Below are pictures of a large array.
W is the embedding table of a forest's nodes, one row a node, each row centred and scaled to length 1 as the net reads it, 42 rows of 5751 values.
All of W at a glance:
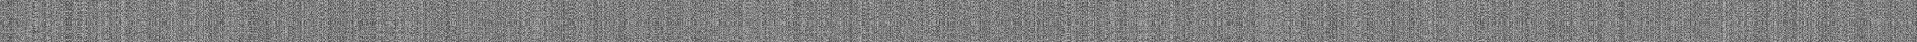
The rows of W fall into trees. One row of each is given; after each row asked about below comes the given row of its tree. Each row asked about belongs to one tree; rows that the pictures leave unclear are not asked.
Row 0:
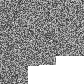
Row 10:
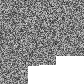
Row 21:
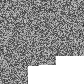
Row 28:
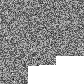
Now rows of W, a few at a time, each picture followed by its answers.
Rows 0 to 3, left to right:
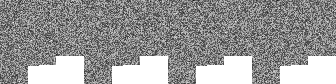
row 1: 21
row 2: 10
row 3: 10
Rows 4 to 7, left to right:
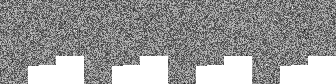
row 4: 21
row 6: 10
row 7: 28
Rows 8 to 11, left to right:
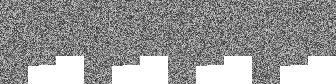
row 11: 0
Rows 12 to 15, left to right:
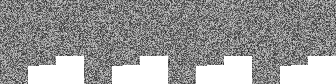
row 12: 21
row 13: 21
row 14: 10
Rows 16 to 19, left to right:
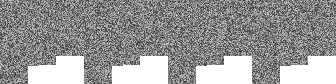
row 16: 0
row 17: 10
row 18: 21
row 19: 21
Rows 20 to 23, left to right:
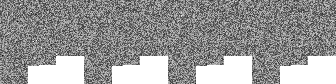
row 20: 28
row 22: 21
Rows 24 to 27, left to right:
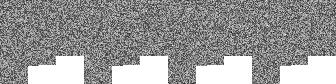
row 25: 21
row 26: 10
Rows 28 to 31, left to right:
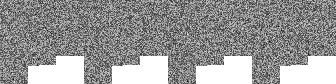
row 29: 21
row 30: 10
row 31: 0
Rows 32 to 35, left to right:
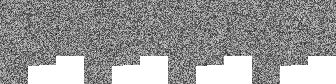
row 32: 28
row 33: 10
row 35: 10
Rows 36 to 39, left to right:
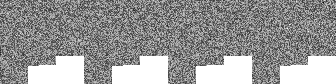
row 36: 21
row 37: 21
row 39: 0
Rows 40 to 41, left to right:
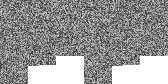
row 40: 10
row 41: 21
